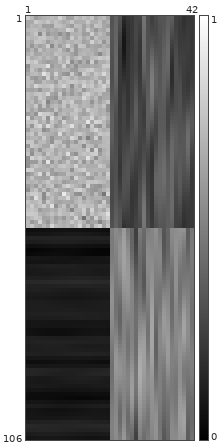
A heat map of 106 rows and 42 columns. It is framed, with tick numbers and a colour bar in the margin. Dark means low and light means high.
It is made of 2 by 2 panels. Panel 1,1: high, fine-grained. Panel 1,2: low, streaked downward. Panel 2,1: very low, streaked across, faint in contrast. Panel 2,2: middling, streaked downward.
